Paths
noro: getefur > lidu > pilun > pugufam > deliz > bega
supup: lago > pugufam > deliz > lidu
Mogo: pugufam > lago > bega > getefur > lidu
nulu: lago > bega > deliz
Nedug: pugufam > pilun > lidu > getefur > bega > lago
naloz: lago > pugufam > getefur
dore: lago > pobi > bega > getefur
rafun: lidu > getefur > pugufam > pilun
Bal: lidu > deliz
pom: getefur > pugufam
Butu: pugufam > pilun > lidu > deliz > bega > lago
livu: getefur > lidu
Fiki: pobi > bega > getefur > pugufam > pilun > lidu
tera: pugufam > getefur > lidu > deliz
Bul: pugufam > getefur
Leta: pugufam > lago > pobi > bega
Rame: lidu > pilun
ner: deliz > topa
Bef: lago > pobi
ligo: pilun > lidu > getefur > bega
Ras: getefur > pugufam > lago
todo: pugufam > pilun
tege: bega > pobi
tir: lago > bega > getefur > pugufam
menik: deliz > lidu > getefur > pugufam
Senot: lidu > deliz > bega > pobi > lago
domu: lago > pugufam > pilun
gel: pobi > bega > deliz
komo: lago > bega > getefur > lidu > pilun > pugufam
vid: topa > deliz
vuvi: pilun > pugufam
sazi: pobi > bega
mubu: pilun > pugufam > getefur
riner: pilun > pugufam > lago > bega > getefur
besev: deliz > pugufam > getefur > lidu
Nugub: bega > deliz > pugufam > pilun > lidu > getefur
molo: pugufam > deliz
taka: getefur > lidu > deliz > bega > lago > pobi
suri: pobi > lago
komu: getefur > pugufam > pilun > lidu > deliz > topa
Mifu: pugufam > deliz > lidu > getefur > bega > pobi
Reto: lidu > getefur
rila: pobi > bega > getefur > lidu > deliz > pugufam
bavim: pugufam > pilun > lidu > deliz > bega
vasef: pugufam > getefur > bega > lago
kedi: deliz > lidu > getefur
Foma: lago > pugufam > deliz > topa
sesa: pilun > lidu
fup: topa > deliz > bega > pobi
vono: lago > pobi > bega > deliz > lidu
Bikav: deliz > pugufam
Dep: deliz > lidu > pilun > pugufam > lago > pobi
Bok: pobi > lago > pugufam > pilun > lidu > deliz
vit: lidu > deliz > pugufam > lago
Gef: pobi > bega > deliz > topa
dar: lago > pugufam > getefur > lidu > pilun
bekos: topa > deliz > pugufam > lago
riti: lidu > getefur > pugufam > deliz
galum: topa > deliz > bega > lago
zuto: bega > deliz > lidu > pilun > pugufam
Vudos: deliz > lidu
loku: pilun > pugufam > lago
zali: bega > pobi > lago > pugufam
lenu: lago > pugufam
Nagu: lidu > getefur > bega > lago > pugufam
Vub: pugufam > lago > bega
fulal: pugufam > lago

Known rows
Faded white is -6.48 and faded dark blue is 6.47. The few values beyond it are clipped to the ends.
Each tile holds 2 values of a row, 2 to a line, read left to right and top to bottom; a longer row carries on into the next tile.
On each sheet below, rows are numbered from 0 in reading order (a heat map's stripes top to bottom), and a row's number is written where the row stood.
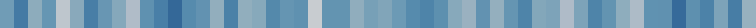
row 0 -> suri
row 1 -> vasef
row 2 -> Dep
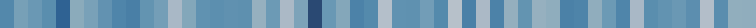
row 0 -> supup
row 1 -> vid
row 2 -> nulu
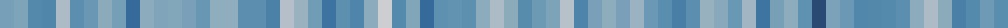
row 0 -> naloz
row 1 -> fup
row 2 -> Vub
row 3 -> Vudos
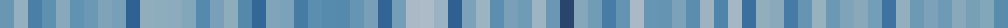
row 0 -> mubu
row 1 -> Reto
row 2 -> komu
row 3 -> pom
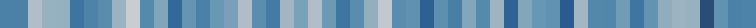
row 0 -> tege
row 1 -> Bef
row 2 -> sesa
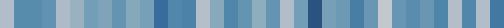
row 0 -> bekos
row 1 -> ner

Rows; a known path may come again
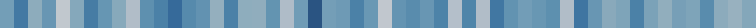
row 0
suri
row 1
ner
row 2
riner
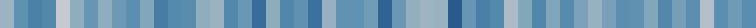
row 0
Ras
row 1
Fiki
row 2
Bikav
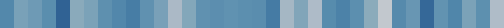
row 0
supup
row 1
taka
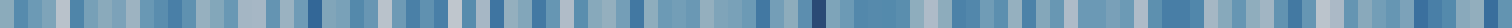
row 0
Vub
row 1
Foma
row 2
tir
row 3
Vudos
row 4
galum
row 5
loku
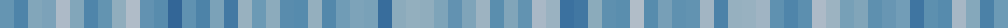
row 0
Dep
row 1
Bul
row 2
gel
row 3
vit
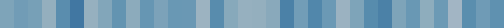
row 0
noro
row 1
rila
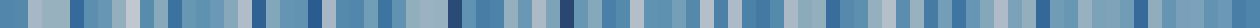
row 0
sazi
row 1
sesa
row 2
vid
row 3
Mifu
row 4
komo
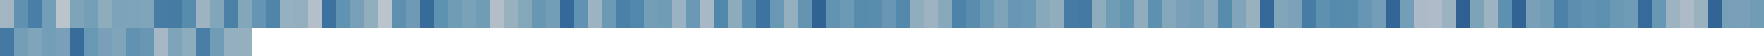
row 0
zali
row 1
Leta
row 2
riti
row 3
vono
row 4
bavim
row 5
Reto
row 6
Mogo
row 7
ligo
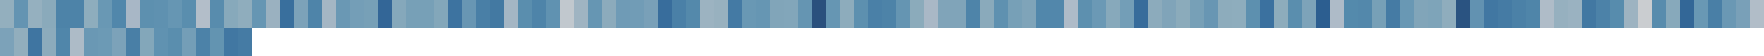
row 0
nulu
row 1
rafun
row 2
fulal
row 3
tera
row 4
naloz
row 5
Rame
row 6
tege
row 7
todo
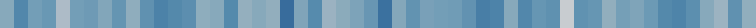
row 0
Butu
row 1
zuto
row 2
vasef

